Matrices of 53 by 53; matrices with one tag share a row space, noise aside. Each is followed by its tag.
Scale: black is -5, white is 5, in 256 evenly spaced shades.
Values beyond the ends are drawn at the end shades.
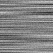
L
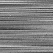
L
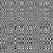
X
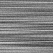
L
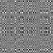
X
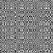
X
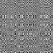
X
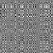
X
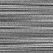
L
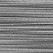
L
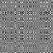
X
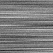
L
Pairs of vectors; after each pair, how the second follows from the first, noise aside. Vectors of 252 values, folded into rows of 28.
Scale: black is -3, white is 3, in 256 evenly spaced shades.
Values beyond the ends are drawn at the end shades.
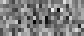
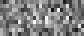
negated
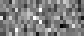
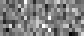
wrapped around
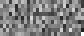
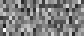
wrapped around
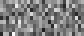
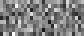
copied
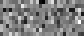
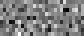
wrapped around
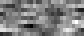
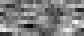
copied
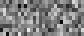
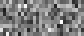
negated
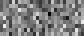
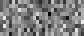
copied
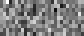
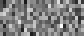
wrapped around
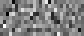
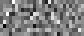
negated
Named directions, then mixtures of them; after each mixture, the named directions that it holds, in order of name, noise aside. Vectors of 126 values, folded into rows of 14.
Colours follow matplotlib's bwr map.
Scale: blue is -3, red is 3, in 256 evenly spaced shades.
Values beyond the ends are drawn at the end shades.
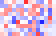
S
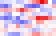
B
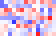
B, S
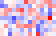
B, S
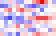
B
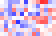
B, S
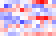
B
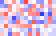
S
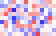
S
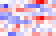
B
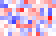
B, S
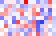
S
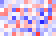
S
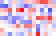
B, S
